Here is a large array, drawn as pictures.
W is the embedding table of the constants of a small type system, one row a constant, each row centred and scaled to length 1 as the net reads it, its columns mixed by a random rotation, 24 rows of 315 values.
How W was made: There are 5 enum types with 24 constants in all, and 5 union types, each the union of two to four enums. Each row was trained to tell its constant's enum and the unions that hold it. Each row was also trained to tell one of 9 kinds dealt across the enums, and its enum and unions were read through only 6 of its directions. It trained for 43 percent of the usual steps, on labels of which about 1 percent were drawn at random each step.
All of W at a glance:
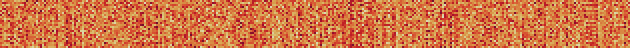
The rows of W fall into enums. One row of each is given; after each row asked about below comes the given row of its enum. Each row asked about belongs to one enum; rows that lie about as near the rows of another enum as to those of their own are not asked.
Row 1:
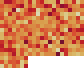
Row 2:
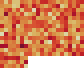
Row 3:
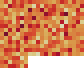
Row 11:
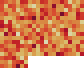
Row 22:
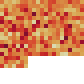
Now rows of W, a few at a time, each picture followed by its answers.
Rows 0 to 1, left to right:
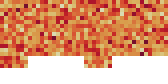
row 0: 2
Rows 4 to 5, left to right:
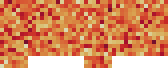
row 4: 1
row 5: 2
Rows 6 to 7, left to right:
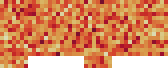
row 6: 1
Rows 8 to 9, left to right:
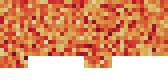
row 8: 11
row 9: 22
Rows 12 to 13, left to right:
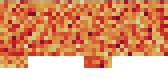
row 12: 1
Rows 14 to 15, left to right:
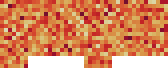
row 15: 2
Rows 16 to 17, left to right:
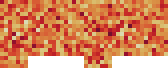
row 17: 22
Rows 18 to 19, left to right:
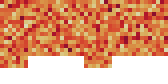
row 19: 2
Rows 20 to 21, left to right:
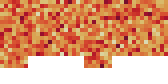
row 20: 1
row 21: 11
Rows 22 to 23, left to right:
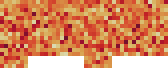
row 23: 11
